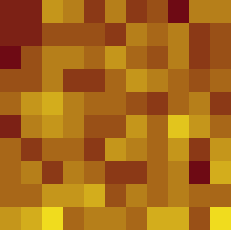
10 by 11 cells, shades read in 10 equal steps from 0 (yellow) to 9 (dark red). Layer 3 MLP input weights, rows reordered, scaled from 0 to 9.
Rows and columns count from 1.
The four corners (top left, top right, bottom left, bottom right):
8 4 3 0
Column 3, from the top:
3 6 4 4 2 3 5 7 3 0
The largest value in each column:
9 8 7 7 7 7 7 7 9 9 7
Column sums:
62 53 37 46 54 50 48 50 41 58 43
